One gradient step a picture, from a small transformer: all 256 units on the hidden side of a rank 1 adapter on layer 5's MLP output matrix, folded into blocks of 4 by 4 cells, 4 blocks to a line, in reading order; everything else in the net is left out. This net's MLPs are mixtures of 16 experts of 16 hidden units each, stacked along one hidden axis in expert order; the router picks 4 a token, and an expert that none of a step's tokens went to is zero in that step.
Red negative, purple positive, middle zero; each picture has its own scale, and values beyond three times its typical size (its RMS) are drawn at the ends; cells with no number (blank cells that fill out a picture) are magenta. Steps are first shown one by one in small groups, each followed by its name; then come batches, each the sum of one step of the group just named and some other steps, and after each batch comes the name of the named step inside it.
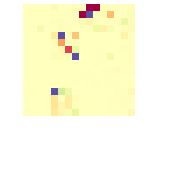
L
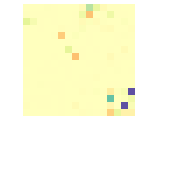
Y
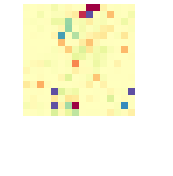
L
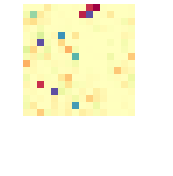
L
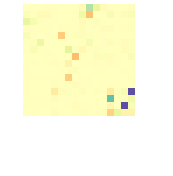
Y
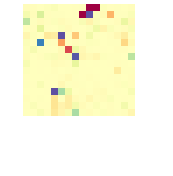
L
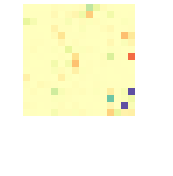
Y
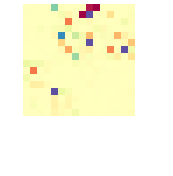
L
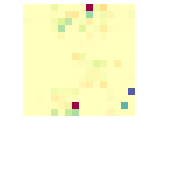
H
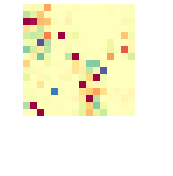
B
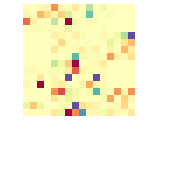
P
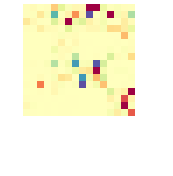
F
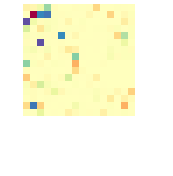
P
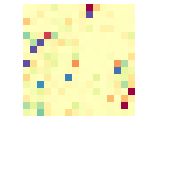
P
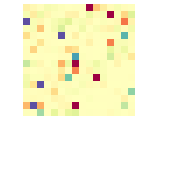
H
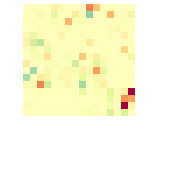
F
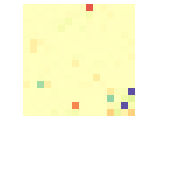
H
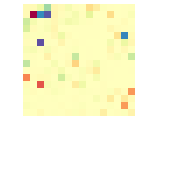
F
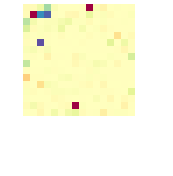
H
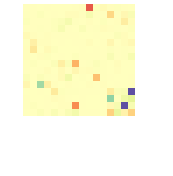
H
